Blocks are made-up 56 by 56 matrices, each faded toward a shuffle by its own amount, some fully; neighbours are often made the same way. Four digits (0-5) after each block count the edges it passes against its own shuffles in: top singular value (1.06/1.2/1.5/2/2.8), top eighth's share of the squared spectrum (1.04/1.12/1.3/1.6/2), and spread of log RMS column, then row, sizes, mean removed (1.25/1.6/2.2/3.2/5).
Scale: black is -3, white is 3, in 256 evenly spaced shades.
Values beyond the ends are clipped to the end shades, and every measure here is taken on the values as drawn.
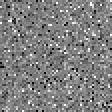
2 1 0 0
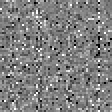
3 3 2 0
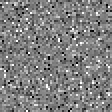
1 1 0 0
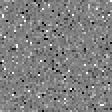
0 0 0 0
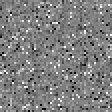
1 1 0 0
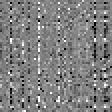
4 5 3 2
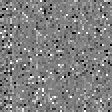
1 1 0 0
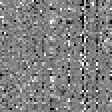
3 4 3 1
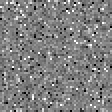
0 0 0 0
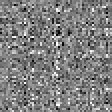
4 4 3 2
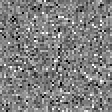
3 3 1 0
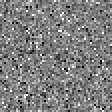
1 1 0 0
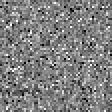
1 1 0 0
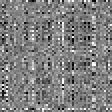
4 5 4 2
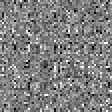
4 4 2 2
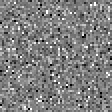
2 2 1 0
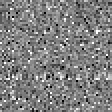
3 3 1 1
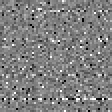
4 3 1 2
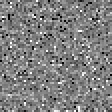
2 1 0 0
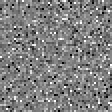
0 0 0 0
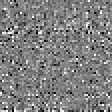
3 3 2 2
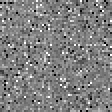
0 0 0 0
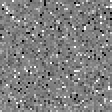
0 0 0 0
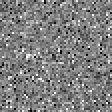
2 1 0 0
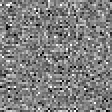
4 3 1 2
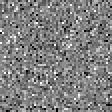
2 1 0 0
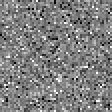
0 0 0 0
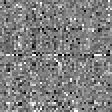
4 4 2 2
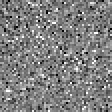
0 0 0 0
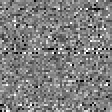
1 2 0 3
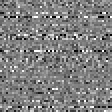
2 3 0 4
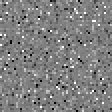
1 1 0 0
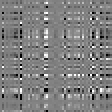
5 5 4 4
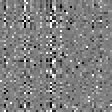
5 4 3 2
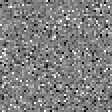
2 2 0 0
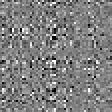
4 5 3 3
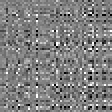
4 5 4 3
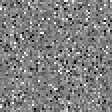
2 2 1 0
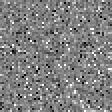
2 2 0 1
